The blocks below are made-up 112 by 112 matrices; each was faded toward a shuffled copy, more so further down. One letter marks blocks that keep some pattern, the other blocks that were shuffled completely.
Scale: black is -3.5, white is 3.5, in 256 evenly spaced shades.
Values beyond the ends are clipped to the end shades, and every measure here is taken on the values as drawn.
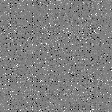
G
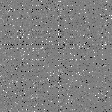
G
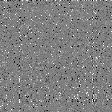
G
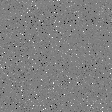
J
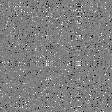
G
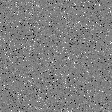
J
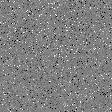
J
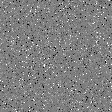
J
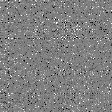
G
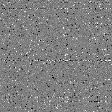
G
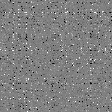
G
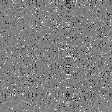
G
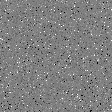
J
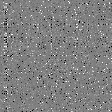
G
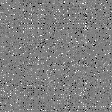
G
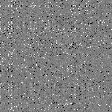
G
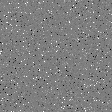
J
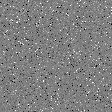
J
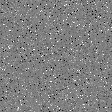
J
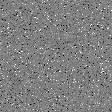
J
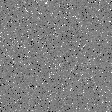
J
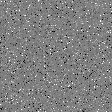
J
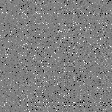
G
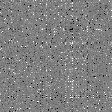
G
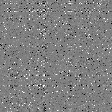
G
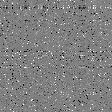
G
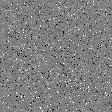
J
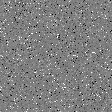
J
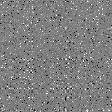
G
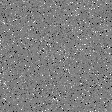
J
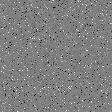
J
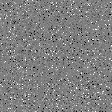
G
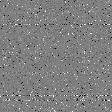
G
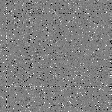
G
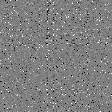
G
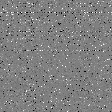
G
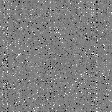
G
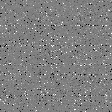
G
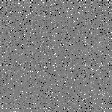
G
